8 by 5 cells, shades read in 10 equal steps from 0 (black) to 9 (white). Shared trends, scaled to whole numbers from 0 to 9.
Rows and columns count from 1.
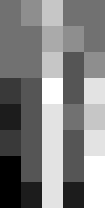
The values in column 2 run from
1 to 5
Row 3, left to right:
4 4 7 3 5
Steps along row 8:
up up down up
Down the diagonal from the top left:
4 4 7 3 7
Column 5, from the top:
4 4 5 8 7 8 9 9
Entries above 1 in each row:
5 5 5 5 4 5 4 2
